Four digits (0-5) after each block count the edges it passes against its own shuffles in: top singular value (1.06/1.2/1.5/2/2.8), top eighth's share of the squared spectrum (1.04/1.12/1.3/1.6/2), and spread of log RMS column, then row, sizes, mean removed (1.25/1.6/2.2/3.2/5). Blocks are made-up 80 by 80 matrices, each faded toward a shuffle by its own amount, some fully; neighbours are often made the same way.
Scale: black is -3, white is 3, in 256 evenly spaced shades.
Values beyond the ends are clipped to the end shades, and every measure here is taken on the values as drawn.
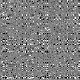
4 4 3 3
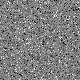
0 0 0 0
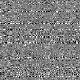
4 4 2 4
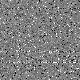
3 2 0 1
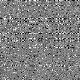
4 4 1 3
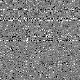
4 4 1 3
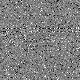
3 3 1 2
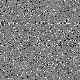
3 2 0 2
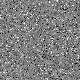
2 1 0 0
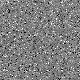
2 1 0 1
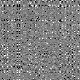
4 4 3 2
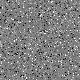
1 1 0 0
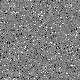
2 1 0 0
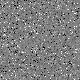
2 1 1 0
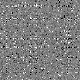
4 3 2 2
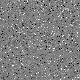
2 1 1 0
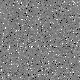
2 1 0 0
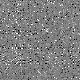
3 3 2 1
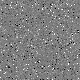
2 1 0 0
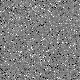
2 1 0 0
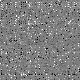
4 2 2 1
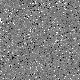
2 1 0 0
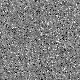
0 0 0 0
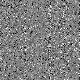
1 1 2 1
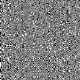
2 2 3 2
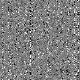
2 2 3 1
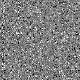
1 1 2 1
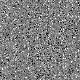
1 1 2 0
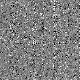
1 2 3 1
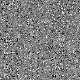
1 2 2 1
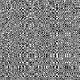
5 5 3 3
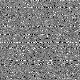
2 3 0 3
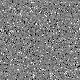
2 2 0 1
